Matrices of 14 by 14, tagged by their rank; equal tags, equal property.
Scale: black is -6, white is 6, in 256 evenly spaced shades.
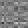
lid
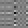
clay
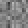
lid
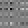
clay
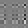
clay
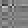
clay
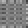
clay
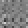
lid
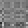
lid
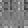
lid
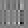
clay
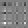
clay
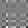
clay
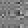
lid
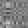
lid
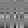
clay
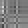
clay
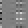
clay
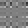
clay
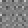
lid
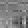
lid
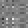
lid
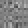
lid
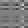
clay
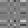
clay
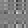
clay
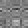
lid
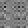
lid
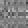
lid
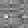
lid
